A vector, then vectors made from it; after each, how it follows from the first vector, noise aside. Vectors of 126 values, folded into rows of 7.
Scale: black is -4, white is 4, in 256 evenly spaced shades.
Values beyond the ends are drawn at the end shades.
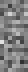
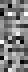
scaled up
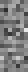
reversed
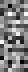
scaled up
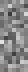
sign-scrambled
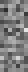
reversed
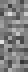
copied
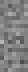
shrunk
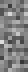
copied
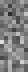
sign-scrambled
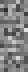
reversed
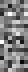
scaled up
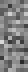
copied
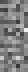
reversed
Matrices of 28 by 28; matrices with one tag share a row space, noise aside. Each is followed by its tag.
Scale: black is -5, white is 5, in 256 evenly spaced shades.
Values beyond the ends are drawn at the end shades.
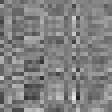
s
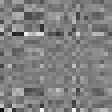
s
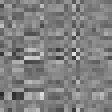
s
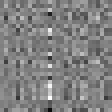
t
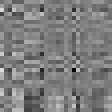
s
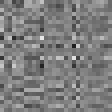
s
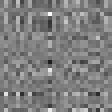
t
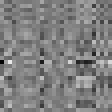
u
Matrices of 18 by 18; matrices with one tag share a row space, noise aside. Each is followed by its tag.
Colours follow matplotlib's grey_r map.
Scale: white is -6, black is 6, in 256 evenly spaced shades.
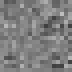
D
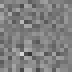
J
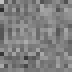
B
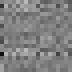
B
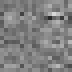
D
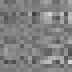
D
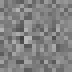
J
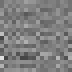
B
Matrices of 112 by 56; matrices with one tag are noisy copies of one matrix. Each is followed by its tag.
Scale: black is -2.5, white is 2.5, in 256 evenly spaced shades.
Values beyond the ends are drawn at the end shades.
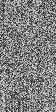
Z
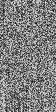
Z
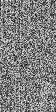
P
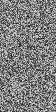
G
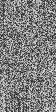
Z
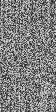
P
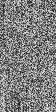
Z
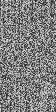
P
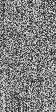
Z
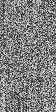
Z
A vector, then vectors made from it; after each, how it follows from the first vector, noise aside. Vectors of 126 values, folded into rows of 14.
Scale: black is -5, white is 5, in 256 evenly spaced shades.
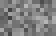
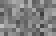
wrapped around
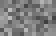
negated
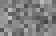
negated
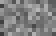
wrapped around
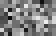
scaled up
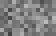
copied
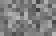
wrapped around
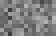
copied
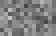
negated
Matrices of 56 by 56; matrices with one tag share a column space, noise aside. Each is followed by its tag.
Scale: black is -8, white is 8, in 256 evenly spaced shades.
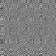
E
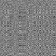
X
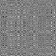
X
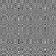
E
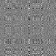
E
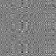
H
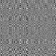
E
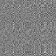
H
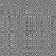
X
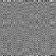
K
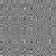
E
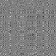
X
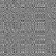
H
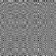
K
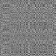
H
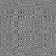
X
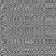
E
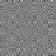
K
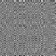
K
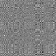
H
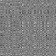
X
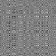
X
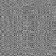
X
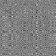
X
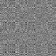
H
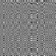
K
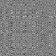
X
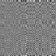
K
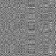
H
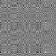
H
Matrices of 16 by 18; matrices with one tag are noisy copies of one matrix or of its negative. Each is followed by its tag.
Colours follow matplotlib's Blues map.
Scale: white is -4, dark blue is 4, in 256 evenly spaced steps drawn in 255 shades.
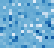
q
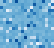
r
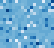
r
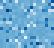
r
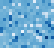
q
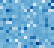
r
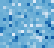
q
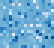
q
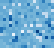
q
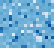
q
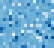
q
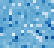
q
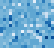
q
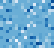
r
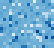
q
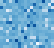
r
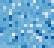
q
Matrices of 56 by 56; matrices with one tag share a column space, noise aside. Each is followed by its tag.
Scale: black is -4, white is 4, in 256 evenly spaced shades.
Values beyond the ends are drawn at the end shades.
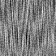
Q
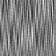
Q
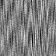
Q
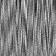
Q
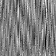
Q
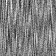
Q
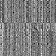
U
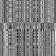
U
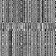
U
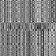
U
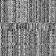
U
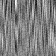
Q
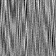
Q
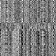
U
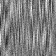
Q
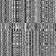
U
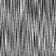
Q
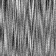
Q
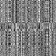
U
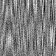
Q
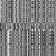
U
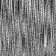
Q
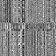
U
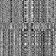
U
